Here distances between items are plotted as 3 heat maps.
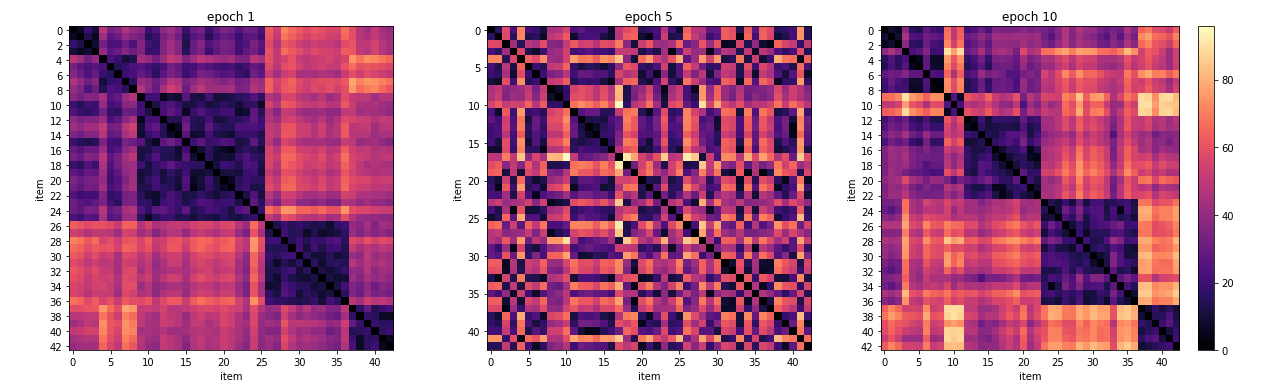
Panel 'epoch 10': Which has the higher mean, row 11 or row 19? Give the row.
11
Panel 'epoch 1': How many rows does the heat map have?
43
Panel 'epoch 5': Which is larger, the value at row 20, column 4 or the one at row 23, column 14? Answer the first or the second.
the first
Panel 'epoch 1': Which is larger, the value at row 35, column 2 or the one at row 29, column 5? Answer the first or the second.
the second
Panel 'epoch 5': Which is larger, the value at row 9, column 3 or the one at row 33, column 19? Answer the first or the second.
the second
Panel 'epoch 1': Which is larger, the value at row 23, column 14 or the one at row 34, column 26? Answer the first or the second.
the first
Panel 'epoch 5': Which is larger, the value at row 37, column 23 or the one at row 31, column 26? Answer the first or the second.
the first
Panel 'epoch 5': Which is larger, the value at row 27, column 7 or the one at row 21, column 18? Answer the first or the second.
the second
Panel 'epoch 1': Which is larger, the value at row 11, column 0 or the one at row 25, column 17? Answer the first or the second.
the first
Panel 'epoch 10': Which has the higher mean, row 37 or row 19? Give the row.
37
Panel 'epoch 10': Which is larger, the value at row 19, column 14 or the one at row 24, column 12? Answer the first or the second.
the second
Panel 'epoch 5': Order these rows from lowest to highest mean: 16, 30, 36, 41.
16, 30, 36, 41
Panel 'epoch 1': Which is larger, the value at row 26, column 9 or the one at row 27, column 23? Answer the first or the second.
the first
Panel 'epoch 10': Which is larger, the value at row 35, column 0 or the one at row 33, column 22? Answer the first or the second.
the first
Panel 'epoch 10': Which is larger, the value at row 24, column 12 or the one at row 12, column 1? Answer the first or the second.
the first
